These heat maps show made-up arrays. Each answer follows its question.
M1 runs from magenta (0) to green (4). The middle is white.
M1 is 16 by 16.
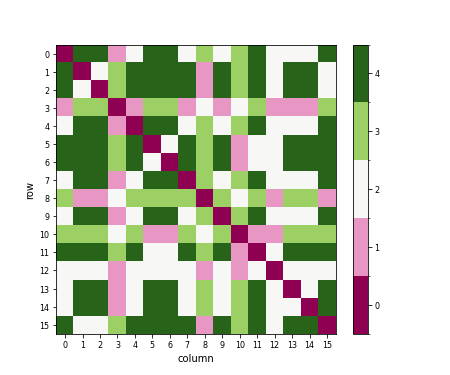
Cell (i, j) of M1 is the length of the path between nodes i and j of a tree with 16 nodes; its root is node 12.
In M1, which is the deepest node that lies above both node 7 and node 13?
3
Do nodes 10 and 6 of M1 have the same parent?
no
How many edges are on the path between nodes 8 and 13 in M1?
3
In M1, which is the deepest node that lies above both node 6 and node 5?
10
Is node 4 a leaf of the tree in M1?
yes
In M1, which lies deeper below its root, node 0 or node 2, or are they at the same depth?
the same depth
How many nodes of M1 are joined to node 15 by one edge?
1
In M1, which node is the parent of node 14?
3
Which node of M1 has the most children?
3
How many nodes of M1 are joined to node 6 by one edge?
1
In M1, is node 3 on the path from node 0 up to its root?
yes
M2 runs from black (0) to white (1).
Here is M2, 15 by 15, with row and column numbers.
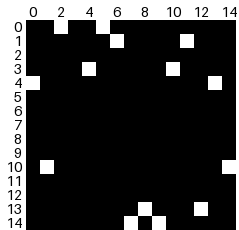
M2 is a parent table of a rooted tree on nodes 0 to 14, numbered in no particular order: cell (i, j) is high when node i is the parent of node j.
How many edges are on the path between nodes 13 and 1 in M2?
4
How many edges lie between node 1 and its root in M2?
2
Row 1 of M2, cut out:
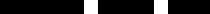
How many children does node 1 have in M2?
2
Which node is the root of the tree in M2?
3
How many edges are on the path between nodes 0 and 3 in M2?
2
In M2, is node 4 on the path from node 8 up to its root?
yes
